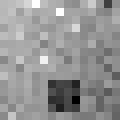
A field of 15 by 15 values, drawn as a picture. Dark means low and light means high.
Roughest part: bottom middle. Ninth with the lowest average: bottom middle. Ninth with the highest average: top left. Mirror symmetry: none. Odd patch: lower, in the bottom middle. Slope: up to the top left.
